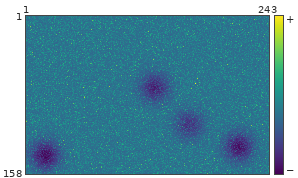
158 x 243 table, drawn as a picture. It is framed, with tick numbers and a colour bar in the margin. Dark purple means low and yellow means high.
There are four dips. Neither half mirrors the other. On average the colour sits 40% of the way up the scale. No regular stripes run through it.
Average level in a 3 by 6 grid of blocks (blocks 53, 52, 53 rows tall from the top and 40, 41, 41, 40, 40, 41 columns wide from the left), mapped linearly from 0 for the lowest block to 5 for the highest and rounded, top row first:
555555 / 554145 / 055431
